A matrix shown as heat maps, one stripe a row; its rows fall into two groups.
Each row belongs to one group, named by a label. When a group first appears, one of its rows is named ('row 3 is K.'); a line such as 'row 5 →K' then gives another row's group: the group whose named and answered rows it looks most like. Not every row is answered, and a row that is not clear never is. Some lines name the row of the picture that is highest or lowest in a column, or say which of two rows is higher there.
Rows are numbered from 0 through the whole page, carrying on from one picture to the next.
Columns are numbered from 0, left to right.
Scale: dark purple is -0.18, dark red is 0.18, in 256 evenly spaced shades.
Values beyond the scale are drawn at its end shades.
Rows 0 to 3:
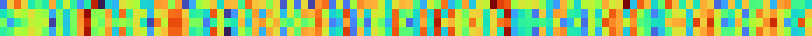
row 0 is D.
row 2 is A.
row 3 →A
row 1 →A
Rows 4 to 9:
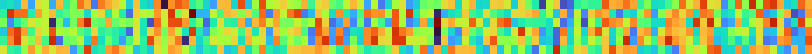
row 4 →A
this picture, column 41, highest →5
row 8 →D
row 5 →D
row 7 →D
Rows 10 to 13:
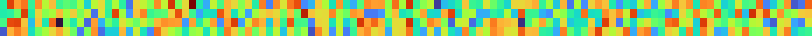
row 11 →A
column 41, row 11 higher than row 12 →No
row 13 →D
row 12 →D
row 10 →D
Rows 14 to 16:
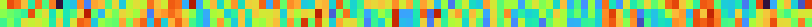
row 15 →A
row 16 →A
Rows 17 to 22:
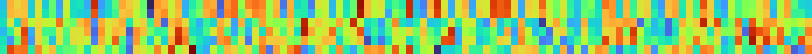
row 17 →D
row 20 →A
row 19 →A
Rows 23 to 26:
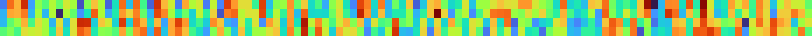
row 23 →D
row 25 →A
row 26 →A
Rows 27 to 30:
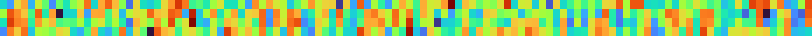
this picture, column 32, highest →30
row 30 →D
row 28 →D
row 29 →D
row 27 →A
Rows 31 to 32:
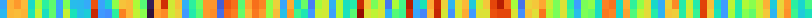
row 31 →D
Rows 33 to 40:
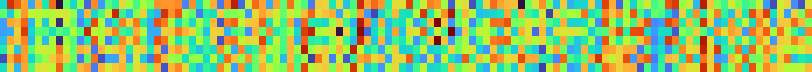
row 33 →D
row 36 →A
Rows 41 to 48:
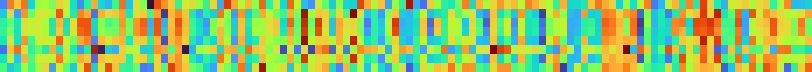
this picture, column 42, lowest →46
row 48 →A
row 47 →A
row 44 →A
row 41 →D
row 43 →A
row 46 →D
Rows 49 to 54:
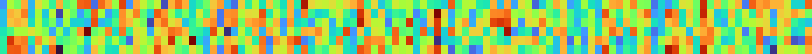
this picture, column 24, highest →53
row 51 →D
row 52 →A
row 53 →D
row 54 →D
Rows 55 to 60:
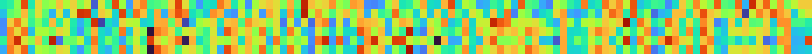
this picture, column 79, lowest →59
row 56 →A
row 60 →D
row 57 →D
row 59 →D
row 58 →D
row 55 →A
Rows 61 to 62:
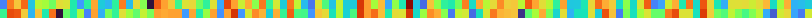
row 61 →D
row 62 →D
